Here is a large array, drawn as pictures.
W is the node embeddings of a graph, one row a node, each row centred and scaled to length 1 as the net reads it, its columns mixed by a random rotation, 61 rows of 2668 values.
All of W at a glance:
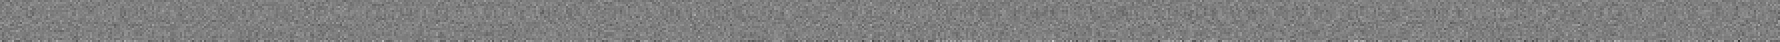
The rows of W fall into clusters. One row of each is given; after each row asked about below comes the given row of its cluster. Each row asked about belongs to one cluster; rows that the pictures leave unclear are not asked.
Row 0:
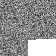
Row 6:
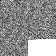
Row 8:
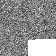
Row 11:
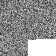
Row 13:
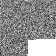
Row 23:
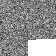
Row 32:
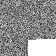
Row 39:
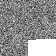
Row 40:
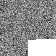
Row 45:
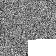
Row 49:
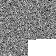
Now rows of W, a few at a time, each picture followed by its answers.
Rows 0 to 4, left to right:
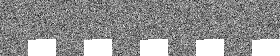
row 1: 11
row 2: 23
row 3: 39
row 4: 13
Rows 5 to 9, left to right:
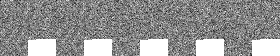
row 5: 6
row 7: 49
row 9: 45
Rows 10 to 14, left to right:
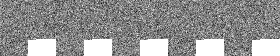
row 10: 13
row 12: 8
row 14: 32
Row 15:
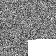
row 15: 45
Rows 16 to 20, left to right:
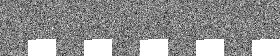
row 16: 32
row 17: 23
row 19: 23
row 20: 32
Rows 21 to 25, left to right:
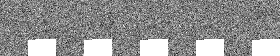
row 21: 8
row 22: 13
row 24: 23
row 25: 39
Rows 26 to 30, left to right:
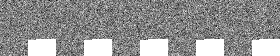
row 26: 49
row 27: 6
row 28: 23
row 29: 49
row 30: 8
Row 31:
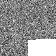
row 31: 39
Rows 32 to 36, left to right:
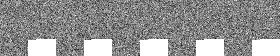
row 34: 45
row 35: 40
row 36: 6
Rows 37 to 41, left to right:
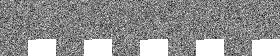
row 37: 6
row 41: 0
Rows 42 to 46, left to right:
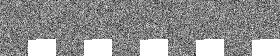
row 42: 32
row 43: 6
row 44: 11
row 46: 11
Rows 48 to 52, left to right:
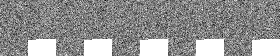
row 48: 32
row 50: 13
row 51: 13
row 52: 6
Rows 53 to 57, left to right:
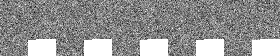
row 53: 39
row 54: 32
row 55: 8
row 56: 39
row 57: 11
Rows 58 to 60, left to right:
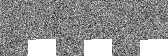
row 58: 13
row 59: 0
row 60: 39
